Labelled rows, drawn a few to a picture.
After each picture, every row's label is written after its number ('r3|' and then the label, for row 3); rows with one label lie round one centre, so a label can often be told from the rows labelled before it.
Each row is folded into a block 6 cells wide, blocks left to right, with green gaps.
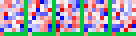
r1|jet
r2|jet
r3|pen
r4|jet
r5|jet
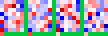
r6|pen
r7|jet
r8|pen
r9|jet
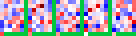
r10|jet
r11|pen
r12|jet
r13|pen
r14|jet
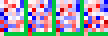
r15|pen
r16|pen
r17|pen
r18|pen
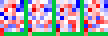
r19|pen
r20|pen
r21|pen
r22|pen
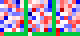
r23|jet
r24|pen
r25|pen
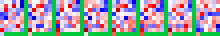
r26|pen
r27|pen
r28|pen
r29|pen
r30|pen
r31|pen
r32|pen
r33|jet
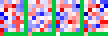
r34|pen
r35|jet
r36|pen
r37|pen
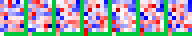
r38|jet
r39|jet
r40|pen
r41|pen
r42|pen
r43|pen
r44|pen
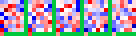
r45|pen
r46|pen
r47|pen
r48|jet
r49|jet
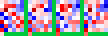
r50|pen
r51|pen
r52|pen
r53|pen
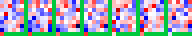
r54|jet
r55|jet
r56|jet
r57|jet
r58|pen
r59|pen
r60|jet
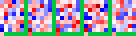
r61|jet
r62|pen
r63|pen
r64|pen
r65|jet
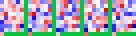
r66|jet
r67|jet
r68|jet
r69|jet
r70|jet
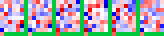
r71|jet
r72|jet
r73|pen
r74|pen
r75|pen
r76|jet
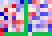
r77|pen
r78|jet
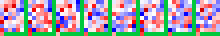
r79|pen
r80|pen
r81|pen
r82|jet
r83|jet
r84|pen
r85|jet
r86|pen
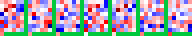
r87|pen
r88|jet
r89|jet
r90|pen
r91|pen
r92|jet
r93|jet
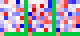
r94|jet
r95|pen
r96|jet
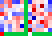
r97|jet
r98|pen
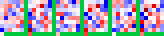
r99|jet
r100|pen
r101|jet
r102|pen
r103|jet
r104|pen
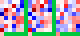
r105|pen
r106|pen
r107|jet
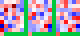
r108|pen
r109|jet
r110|jet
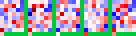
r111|pen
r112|pen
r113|jet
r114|jet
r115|pen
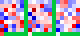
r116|pen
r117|pen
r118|jet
